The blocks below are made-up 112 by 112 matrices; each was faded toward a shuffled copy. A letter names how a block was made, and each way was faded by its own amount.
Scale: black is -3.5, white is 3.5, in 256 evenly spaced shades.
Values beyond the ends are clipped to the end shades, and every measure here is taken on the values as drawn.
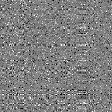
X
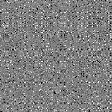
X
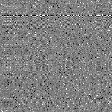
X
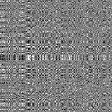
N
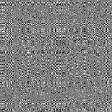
N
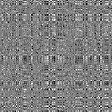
N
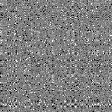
X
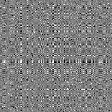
N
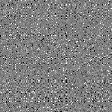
X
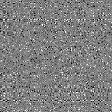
X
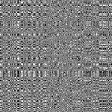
N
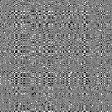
N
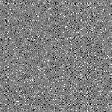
X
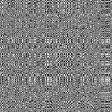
N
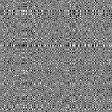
N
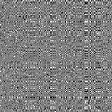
N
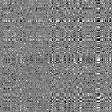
N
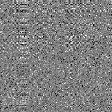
X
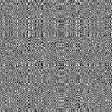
N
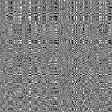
N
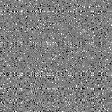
X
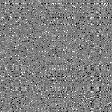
X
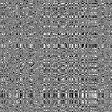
N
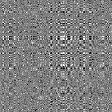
N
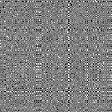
N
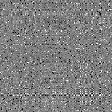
X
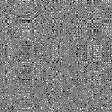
X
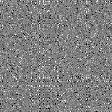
X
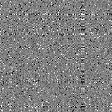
X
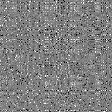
X
